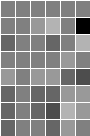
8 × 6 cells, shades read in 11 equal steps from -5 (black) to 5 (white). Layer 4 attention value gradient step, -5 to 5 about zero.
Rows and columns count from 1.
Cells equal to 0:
23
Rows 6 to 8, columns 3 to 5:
-1 -1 1 | -1 -2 2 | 0 -1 1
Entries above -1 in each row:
6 5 4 6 4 3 3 4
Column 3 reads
0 1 0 0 1 -1 -1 0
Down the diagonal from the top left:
0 0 0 0 -1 1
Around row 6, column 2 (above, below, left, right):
0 0 -1 -1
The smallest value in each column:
-1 0 -1 -2 -1 -5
